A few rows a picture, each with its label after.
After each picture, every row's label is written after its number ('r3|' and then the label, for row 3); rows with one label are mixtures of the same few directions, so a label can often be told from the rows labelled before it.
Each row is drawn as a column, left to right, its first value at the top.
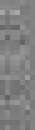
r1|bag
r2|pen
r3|bag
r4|bag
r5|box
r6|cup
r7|cup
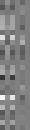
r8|pen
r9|box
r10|pen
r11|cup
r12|box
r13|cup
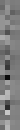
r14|pen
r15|cup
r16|bag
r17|bag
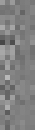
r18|box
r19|cup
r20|box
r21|box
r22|bag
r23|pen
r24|box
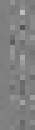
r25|pen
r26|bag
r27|box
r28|pen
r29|bag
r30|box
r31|pen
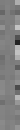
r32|bag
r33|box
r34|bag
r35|box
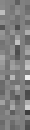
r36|bag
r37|cup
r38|cup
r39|box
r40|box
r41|cup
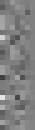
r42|pen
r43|pen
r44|box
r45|pen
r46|cup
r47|bag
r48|cup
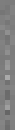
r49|bag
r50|cup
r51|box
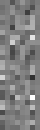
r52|cup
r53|cup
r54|box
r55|pen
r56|box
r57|bag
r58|pen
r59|box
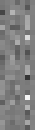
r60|bag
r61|cup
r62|bag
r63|box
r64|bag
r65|pen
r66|cup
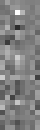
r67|cup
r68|box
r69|pen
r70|bag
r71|bag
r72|pen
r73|cup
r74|cup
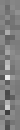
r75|cup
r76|cup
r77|pen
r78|bag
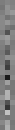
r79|pen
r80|cup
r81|bag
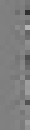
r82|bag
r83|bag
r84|cup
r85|bag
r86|cup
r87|bag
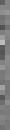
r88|box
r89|bag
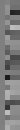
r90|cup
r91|cup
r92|bag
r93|bag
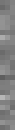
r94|pen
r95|pen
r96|cup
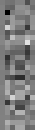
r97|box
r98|bag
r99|pen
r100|cup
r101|cup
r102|box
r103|pen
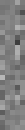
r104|cup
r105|pen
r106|cup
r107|box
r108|bag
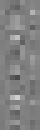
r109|bag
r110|bag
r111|pen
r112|pen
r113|box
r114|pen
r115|bag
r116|bag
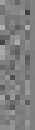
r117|box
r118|pen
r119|cup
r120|box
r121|bag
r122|bag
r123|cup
